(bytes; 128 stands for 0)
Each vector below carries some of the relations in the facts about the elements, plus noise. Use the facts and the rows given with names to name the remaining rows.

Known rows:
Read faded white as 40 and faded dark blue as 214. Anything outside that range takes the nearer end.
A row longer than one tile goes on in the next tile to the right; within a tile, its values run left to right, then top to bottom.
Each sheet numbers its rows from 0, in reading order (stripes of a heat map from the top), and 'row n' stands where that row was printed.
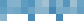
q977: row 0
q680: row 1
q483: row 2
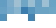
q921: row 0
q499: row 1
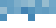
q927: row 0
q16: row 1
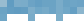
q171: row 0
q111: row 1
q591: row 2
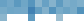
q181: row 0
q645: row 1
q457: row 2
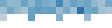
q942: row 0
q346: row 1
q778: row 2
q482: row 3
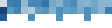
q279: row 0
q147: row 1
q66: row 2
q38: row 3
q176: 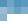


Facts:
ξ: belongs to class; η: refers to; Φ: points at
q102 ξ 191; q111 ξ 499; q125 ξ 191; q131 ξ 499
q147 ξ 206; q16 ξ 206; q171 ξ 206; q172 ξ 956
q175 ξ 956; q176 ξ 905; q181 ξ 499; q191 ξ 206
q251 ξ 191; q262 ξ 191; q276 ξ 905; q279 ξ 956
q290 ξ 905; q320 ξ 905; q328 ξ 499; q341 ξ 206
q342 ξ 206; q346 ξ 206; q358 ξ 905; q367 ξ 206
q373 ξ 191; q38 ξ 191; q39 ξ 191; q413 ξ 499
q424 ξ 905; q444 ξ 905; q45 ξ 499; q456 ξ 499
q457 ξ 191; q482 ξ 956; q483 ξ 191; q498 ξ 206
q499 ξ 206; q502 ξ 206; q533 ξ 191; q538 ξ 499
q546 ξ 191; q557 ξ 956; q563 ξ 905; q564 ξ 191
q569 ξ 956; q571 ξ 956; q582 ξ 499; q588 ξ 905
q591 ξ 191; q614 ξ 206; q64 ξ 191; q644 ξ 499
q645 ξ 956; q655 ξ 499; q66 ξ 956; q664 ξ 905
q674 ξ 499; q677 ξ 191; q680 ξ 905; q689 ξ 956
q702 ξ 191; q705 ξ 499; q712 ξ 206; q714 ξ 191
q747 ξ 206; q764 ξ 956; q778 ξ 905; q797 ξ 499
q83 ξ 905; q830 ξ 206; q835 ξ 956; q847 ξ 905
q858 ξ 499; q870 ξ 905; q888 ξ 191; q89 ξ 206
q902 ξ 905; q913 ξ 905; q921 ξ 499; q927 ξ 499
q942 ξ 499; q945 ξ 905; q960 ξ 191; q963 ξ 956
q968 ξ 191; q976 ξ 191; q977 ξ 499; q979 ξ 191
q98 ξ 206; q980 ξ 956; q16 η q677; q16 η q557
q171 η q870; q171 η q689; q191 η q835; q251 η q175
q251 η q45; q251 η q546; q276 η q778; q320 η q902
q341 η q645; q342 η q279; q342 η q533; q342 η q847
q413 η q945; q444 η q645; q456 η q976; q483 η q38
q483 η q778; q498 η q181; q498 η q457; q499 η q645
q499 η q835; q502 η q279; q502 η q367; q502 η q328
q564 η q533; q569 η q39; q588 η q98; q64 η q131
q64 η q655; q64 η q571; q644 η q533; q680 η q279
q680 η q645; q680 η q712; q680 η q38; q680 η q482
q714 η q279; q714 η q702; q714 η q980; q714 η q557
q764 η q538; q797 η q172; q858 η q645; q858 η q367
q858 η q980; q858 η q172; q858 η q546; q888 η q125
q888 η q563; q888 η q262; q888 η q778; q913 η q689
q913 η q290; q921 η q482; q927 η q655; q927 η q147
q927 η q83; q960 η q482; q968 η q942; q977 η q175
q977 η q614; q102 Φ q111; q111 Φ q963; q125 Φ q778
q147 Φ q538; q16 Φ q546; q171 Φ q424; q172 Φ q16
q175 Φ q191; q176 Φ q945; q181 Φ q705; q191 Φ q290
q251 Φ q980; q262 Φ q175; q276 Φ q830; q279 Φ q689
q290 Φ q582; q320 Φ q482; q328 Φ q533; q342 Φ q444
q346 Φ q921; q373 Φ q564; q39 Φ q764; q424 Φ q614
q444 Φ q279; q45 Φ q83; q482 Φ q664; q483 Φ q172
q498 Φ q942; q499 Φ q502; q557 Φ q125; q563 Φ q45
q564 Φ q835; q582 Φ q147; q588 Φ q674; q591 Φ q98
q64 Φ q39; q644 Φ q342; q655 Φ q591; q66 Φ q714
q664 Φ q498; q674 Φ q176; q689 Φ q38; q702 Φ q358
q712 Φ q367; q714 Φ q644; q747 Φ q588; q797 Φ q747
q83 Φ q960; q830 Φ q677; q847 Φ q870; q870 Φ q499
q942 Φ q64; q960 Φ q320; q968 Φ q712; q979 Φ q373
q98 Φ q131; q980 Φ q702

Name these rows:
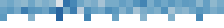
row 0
q89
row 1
q614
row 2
q644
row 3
q341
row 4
q797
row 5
q538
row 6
q563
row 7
q712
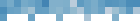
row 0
q557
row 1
q655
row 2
q960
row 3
q45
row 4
q588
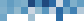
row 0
q125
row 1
q290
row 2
q714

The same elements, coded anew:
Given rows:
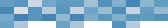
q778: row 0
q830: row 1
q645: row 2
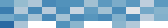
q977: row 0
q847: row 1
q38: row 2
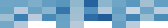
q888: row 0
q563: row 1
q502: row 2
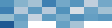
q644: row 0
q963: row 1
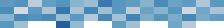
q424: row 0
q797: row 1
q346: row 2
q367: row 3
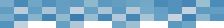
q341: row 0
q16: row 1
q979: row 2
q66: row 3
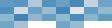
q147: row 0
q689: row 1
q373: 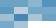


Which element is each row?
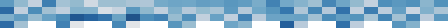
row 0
q674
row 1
q764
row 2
q64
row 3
q564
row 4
q262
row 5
q858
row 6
q921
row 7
q342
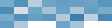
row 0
q835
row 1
q483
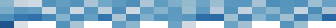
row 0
q942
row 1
q913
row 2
q175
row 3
q482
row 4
q747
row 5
q276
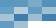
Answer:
q171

